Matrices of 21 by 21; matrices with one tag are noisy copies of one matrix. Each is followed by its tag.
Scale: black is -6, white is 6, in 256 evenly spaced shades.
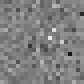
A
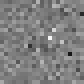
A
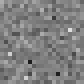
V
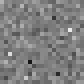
V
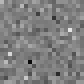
V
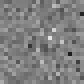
A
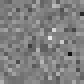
A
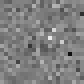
A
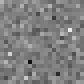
V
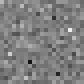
V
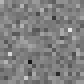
V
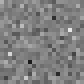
V
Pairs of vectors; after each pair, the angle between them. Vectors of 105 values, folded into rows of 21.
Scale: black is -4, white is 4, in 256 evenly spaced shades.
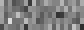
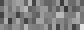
nearly opposite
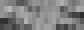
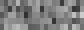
partly opposed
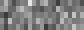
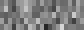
partly aligned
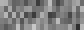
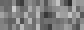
orthogonal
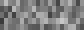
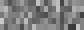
partly opposed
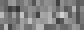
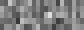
partly aligned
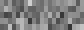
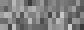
nearly opposite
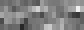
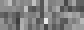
partly opposed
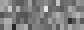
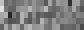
orthogonal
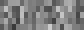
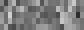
partly aligned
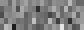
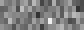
partly aligned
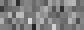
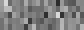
partly opposed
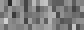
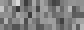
partly aligned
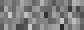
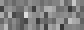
partly aligned
